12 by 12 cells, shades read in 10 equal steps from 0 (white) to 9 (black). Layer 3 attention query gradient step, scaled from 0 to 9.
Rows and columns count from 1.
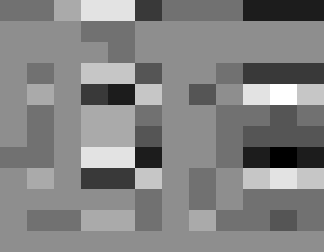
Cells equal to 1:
6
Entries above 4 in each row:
9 2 1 6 3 6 6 7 3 5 7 0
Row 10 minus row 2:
0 0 0 -1 -1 1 0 1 0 1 1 1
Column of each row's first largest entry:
10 4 5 10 5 11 6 11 4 6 11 1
